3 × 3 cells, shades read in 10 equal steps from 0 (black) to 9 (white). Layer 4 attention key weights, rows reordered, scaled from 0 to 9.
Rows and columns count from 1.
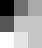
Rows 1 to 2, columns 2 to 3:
4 6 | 7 7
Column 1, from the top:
0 3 9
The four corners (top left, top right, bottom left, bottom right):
0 6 9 7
